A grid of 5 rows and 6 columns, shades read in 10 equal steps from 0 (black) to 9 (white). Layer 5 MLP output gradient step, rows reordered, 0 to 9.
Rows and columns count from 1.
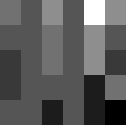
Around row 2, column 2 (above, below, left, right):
3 3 3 4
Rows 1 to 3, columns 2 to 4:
3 5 3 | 3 4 3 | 3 4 3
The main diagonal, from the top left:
4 3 4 3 1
